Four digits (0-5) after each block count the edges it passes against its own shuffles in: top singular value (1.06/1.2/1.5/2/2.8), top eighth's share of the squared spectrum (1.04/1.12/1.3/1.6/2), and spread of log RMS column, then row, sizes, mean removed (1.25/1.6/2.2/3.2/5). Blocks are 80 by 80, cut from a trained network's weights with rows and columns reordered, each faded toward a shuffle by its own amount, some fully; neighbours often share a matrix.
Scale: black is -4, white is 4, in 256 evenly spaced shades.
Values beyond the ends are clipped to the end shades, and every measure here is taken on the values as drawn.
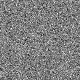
0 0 0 0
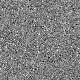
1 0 0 0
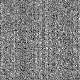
3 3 0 2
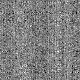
3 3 0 2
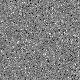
0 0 0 0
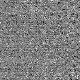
2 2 2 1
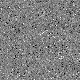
0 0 0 0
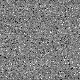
1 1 1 0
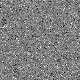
0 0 0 0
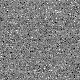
1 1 0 0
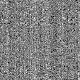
3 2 0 2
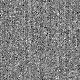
2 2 0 1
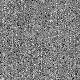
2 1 0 1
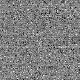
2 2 1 0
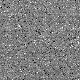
1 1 1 0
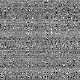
3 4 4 2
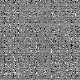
3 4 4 2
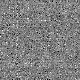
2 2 1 1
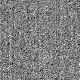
2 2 0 1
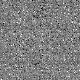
1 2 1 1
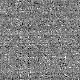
2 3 2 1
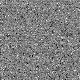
1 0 0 0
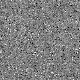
0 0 0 0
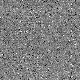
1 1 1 0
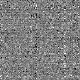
2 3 2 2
